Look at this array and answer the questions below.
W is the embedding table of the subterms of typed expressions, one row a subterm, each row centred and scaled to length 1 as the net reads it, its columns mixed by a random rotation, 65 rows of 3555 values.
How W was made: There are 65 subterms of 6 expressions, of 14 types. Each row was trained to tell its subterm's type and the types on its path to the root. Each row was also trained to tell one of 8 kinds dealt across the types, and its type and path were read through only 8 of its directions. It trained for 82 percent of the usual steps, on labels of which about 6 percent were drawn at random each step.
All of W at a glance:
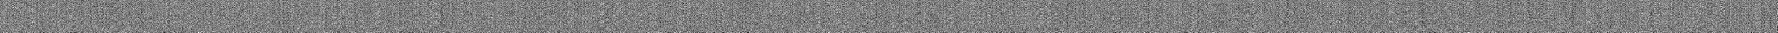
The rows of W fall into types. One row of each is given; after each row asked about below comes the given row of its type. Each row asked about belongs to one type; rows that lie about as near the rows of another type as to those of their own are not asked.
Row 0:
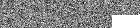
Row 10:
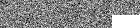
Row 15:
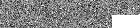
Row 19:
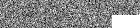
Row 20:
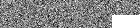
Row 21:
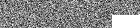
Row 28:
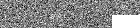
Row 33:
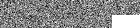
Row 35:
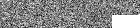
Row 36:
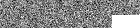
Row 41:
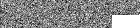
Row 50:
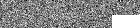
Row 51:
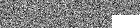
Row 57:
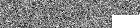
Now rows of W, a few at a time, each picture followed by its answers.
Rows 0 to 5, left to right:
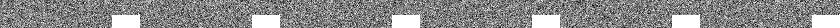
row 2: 51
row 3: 33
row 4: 28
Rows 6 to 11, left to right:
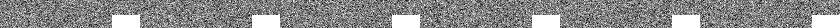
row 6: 21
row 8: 20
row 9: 36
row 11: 36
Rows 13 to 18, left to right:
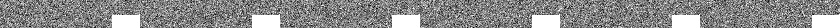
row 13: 19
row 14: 10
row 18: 50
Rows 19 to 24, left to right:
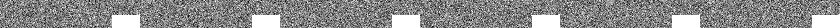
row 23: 51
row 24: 15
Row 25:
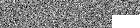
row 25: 20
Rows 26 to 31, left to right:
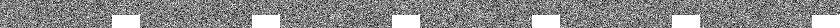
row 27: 10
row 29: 50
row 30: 50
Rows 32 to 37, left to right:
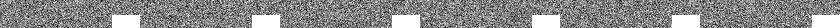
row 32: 20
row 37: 51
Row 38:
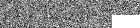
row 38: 57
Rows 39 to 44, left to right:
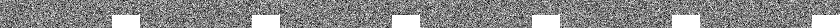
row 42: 15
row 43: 21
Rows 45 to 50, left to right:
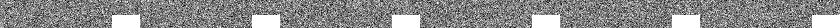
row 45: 50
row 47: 35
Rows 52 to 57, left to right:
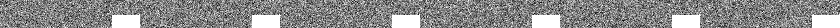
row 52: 10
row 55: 51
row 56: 20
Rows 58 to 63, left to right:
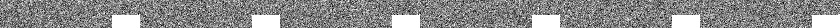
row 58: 57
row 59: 35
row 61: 10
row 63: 0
